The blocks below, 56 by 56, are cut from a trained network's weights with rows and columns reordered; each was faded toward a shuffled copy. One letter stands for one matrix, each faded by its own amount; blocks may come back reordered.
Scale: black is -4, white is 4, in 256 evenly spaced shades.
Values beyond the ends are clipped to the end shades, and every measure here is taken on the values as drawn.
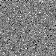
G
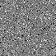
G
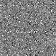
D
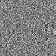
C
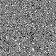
D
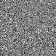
D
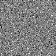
D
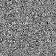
C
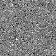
D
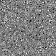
G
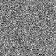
C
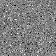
G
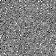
D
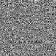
C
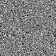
D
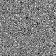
D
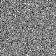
D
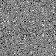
G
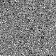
D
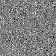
D
